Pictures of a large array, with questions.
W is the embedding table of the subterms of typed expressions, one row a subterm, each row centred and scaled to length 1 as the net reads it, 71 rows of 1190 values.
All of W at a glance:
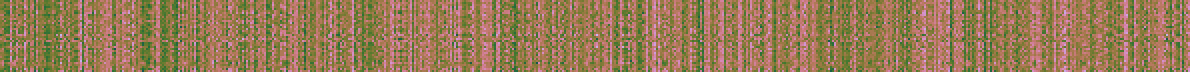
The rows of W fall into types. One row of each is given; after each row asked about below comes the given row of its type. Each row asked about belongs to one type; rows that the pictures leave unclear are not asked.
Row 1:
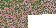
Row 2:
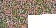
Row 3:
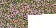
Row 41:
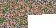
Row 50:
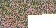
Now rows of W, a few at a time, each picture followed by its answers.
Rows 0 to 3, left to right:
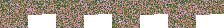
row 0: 50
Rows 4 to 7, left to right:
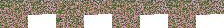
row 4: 1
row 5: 41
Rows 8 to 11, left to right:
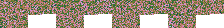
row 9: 1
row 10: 1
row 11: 50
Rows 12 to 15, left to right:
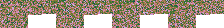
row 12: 3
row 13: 50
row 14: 1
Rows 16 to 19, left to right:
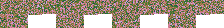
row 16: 2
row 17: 1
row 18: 50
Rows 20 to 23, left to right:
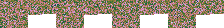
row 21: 3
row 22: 50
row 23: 50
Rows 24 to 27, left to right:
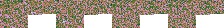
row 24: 1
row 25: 2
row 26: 1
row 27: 1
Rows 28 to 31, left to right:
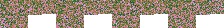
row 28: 50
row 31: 1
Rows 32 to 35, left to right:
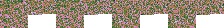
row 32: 1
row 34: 2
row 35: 2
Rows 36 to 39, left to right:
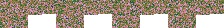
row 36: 3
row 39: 3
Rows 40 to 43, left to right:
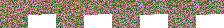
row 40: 3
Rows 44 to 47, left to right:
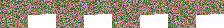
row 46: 50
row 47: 2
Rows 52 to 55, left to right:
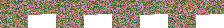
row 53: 1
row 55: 3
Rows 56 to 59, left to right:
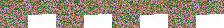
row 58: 2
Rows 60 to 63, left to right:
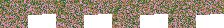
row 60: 50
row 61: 50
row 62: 41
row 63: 41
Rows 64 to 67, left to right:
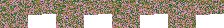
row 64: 50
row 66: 50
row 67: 3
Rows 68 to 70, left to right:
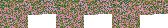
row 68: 1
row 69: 1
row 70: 3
